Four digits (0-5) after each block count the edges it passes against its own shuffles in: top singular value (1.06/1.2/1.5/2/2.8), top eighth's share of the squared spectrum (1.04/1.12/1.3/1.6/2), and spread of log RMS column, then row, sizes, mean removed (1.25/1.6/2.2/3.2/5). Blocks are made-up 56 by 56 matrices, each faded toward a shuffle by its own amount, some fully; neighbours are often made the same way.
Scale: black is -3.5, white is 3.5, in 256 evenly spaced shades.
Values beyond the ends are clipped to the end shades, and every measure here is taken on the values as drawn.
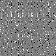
3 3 2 0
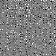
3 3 2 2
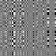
5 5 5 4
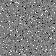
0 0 0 0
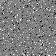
0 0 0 0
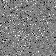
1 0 0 0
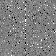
3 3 1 0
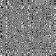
4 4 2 2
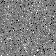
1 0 0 0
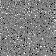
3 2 0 0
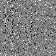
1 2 2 0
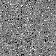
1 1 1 0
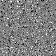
0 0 1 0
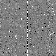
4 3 2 0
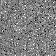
2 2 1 0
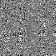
1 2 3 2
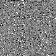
1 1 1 1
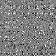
4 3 2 2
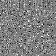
3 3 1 0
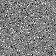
0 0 0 0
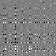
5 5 2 3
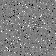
2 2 0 0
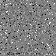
2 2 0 1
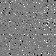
3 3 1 1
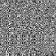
4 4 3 2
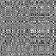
4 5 3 3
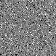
2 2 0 0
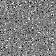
2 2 1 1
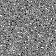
0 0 0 0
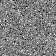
0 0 0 0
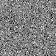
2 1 0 0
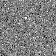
0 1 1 0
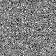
1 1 0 0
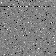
3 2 0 1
